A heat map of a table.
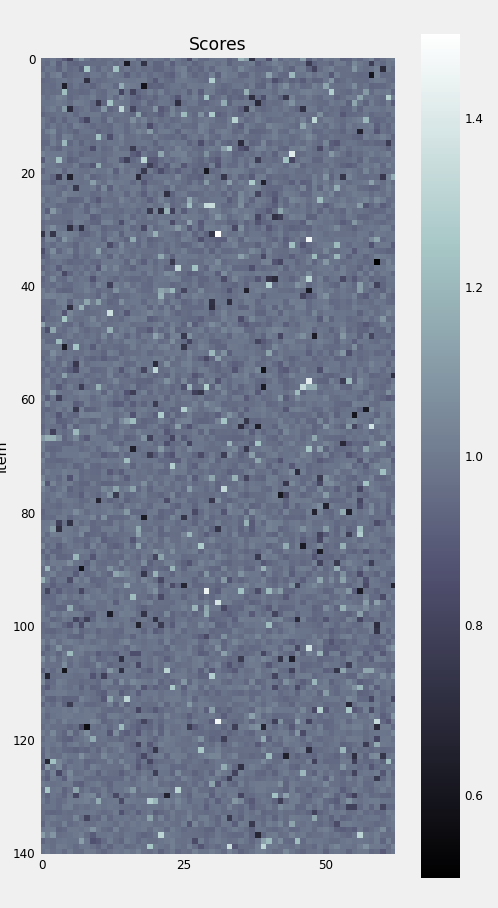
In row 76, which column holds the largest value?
32
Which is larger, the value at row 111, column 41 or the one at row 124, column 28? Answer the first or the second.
the second
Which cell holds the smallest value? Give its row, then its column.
36, 59
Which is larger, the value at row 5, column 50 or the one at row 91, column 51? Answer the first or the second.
the first
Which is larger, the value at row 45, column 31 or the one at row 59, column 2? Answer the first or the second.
the second
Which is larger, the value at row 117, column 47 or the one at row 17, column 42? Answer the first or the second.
the second
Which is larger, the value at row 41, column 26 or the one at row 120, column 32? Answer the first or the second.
the first
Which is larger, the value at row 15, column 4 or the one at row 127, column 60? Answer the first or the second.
the first
